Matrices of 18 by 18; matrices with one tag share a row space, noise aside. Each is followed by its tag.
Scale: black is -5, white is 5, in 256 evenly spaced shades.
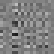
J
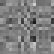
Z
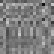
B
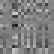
J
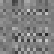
J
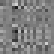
J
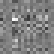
J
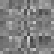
Z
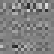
J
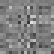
Z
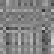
B
